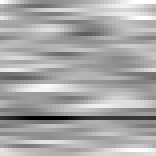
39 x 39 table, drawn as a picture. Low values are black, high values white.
The bottom left is the ninth with the lowest average. Streaks run across, left to right. The ninth with the highest average is the top right. Row 30 differs from the rows beside it.
